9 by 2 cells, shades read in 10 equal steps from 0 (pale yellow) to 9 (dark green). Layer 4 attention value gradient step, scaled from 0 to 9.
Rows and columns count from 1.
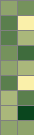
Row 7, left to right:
3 6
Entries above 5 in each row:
0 1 1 1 0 1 1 1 0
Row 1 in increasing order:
4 5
